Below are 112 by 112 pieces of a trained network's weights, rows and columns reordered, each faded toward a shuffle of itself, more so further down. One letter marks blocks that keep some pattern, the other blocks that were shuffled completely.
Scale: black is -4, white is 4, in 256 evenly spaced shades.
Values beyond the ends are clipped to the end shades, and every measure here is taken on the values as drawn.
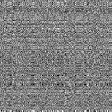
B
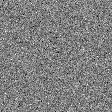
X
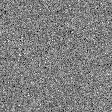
X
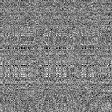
B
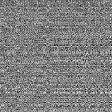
B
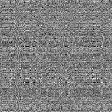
B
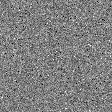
X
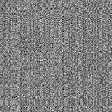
B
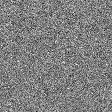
X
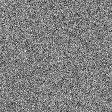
X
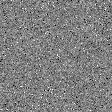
X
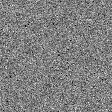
X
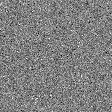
X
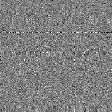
B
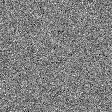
X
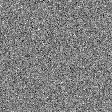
X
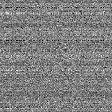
B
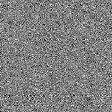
B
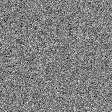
X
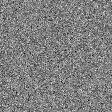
X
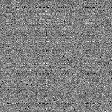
B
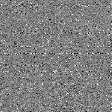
B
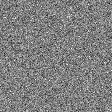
X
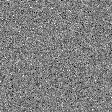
X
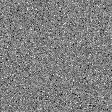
X
